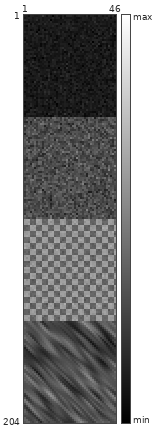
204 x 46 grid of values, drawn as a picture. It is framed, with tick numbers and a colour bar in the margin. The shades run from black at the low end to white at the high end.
It is made of 4 by 1 panels. Panel 1,1: very low, fine-grained, faint in contrast. Panel 2,1: low, fine-grained. Panel 3,1: middling, checkered, strong in contrast. Panel 4,1: low, slanting down to the right.
